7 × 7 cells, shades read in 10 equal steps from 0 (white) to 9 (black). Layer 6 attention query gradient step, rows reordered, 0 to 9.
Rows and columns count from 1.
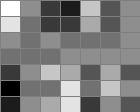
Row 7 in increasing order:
1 3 4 4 6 7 8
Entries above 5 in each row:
3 3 0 0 3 1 3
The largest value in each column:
9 5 7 8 7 6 6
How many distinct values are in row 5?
5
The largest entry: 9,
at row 6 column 1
